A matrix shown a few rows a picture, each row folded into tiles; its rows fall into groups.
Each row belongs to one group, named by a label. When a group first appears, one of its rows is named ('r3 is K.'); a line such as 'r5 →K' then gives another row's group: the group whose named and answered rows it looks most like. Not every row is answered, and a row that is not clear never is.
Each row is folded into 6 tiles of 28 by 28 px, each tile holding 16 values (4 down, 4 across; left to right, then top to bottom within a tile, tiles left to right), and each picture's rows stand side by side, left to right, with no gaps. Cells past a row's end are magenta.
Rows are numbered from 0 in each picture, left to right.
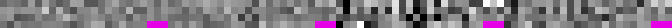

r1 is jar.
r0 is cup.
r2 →jar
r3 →jar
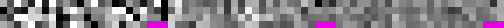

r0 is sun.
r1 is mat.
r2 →cup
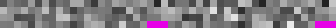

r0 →cup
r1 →cup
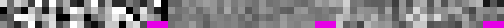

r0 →sun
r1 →jar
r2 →mat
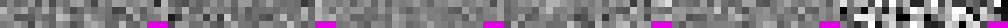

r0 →cup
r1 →jar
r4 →cup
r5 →sun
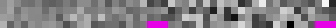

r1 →sun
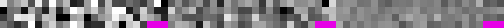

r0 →sun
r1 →cup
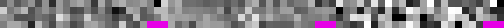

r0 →cup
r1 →mat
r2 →sun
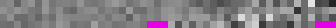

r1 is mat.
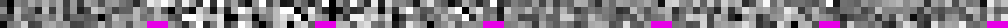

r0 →jar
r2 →sun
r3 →cup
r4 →sun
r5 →jar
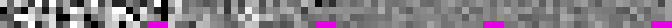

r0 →sun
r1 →mat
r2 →cup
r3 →cup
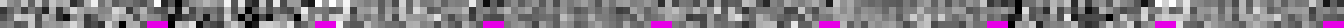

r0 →sun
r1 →jar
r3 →cup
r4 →cup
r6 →jar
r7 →mat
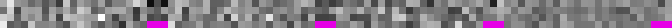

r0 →mat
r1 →mat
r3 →cup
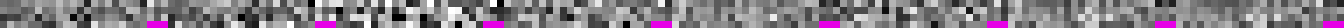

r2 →sun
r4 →mat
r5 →sun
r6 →mat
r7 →mat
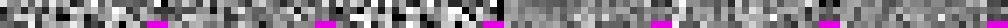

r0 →sun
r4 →mat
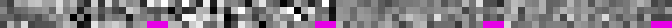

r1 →sun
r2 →mat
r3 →mat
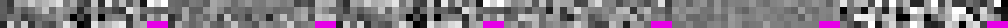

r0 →jar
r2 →jar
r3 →sun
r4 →cup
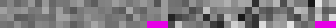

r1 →jar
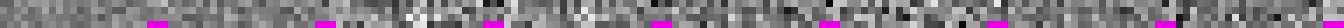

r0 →jar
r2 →mat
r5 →sun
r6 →cup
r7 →jar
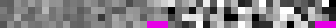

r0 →jar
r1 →sun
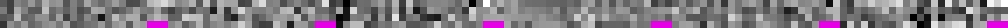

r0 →jar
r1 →sun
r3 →mat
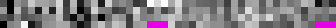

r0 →jar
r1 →mat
